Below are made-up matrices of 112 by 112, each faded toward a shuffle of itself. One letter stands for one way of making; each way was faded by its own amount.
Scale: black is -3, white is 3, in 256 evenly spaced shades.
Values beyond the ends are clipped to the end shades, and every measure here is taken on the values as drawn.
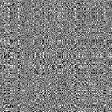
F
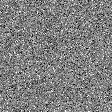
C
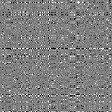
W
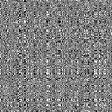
F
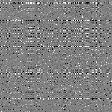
W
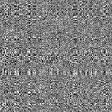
F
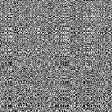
F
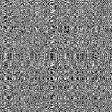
F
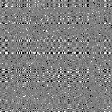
W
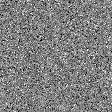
C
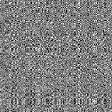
F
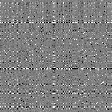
W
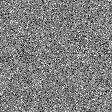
C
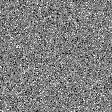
C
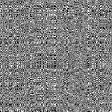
F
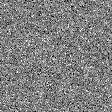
C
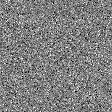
C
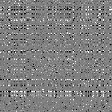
W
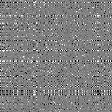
W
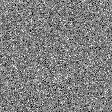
C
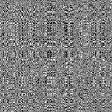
F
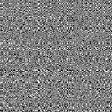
F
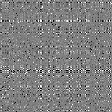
W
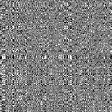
F
